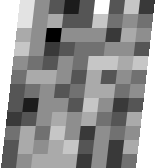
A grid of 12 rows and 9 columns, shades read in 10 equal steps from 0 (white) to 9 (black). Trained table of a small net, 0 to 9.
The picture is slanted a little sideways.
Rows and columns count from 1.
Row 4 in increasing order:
2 4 4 4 5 5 6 6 7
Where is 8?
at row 1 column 4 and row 8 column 2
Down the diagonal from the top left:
1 4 9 6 5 3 3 7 3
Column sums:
52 53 58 53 56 44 54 57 54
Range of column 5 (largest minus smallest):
4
